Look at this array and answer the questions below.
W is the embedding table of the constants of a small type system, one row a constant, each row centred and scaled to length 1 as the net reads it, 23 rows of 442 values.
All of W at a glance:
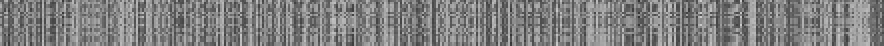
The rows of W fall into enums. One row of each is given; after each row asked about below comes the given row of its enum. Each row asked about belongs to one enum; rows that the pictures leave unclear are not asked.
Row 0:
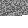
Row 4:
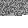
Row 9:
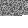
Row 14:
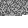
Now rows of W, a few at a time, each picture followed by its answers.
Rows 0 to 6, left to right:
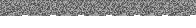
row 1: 9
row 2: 14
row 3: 14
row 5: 4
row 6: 0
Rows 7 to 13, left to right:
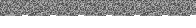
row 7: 14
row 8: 0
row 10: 9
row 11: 9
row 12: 0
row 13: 9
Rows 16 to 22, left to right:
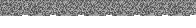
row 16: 9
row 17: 4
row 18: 14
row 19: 14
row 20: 14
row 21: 4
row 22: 4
